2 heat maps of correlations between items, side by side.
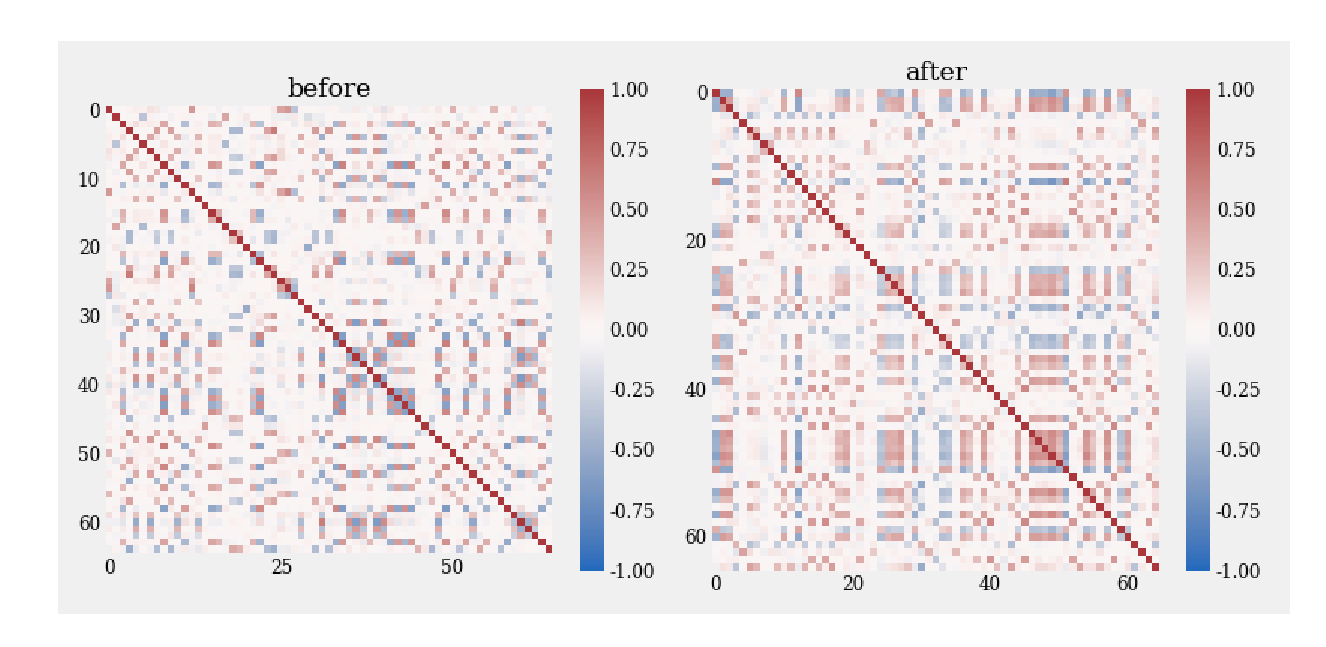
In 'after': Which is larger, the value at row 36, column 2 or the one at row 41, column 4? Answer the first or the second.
the first
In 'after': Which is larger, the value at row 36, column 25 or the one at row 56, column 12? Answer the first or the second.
the first
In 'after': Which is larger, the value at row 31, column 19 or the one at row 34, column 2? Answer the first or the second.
the first
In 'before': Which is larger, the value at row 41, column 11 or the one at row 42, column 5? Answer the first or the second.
the first
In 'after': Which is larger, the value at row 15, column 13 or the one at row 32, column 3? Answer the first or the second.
the first
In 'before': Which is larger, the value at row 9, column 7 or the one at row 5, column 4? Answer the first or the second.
the first
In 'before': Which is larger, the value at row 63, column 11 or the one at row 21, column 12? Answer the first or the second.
the second
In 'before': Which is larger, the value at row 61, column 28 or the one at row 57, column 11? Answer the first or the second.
the first
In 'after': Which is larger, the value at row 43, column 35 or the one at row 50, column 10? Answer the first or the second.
the second
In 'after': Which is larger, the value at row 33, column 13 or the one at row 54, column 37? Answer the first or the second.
the second
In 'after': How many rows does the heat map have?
65
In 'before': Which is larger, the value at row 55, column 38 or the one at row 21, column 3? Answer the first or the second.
the first
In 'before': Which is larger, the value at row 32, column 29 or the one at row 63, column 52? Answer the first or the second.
the second
